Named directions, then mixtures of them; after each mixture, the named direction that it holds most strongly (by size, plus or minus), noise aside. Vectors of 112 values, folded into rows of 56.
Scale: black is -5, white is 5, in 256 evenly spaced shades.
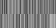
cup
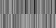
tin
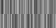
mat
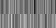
tin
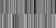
tin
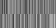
cup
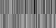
tin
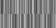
mat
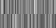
mat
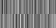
cup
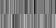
tin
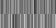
mat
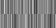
mat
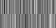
cup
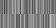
cup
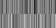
tin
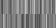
tin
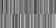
mat
